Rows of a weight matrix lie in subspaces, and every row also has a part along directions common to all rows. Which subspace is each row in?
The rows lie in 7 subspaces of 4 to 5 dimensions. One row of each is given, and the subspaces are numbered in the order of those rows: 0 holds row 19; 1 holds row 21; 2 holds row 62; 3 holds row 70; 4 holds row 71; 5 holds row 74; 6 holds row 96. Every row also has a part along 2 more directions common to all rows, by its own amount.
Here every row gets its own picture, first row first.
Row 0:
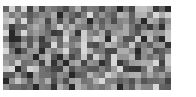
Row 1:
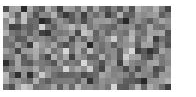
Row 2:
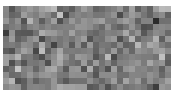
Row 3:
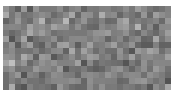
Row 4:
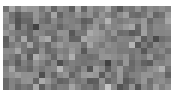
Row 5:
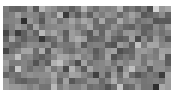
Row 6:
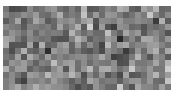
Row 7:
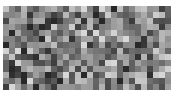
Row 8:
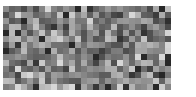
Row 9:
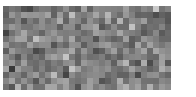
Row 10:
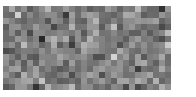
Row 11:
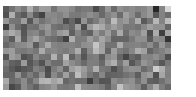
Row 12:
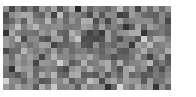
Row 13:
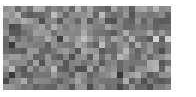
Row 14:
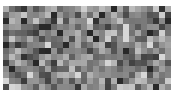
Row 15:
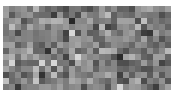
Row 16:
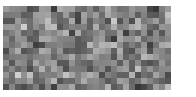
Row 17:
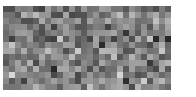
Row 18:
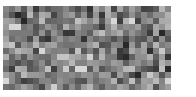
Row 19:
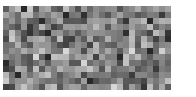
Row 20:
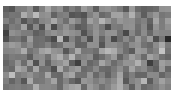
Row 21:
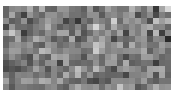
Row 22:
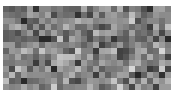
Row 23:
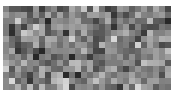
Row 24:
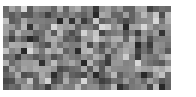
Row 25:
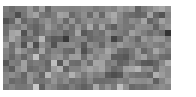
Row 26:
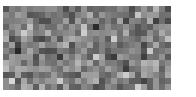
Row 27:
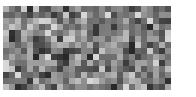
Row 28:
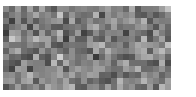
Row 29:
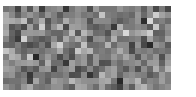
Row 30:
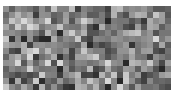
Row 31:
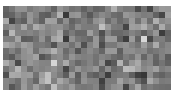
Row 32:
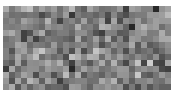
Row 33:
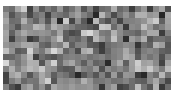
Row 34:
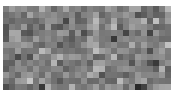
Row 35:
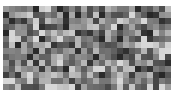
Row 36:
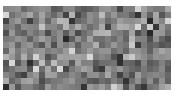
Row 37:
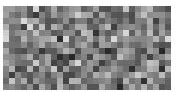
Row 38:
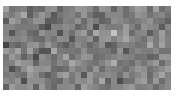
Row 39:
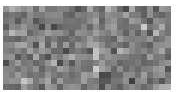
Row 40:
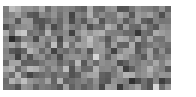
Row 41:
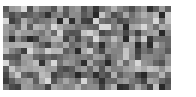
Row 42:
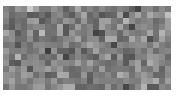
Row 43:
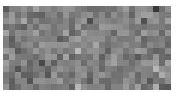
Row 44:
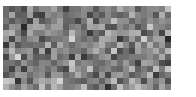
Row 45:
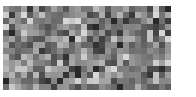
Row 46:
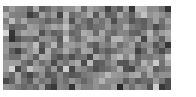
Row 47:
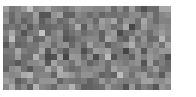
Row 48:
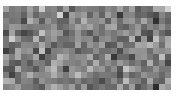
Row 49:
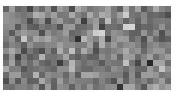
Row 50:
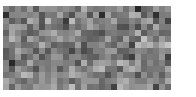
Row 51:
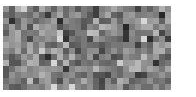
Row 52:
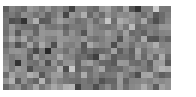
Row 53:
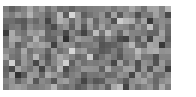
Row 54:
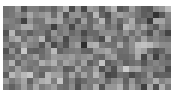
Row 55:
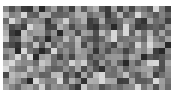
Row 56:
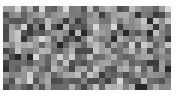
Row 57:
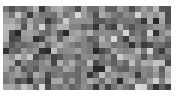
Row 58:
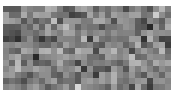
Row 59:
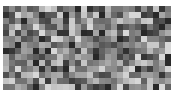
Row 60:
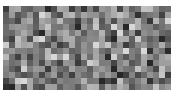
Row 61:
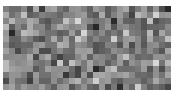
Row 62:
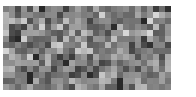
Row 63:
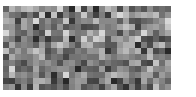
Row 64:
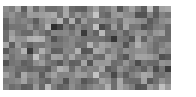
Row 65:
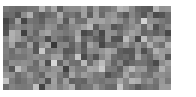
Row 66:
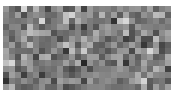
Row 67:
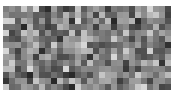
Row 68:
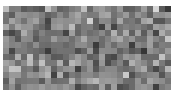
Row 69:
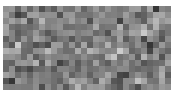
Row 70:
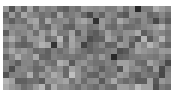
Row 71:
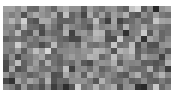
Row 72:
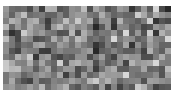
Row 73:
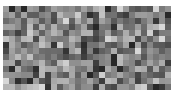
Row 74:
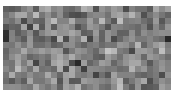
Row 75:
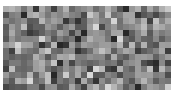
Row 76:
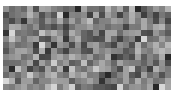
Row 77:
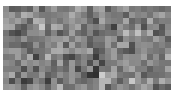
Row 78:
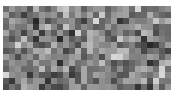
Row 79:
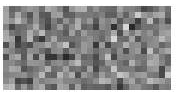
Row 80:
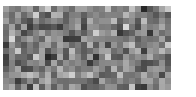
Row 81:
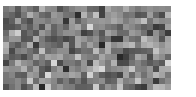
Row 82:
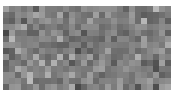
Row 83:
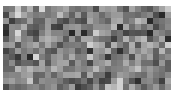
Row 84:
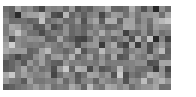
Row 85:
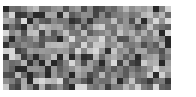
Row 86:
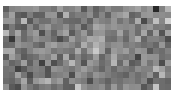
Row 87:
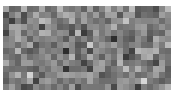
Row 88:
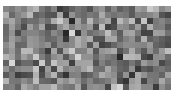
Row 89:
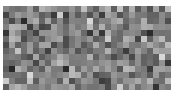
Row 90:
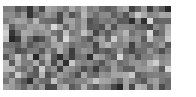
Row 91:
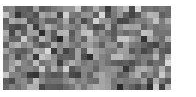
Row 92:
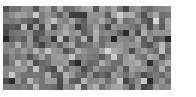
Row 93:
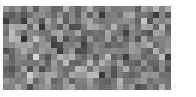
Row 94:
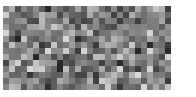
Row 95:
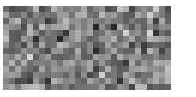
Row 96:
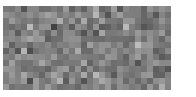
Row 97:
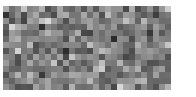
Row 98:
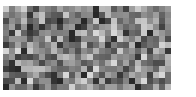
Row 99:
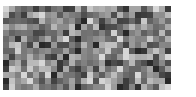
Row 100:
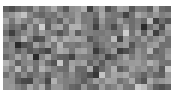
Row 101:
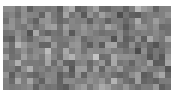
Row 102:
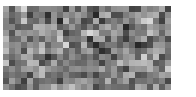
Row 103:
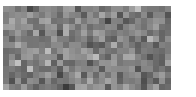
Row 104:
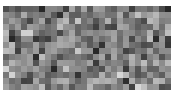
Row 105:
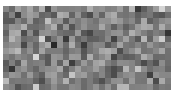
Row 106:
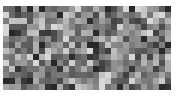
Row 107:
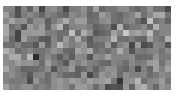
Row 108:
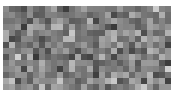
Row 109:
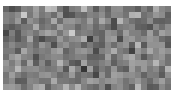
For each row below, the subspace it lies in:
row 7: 6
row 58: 5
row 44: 1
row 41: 6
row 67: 0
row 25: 3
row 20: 5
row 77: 2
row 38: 6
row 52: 4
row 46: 2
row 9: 4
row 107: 2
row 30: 4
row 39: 2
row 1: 0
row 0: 3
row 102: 6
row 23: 4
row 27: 0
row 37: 5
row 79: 4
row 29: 2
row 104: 5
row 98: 6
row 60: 4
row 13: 5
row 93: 2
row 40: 2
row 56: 2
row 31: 6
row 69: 2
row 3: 0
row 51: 6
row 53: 0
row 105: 3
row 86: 1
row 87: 0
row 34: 3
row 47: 4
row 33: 6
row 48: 5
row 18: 5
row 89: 6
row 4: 4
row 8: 3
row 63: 4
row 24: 6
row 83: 2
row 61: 1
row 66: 0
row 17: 5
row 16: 0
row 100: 2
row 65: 3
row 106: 2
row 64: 6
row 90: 0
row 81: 3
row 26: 2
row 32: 4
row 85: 1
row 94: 1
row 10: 3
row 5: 5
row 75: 1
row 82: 1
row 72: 1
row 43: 1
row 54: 6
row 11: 1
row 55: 6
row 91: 3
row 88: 0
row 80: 4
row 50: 0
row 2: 5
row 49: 4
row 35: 3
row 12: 4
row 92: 5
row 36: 0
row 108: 1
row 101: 4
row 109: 5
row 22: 5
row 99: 1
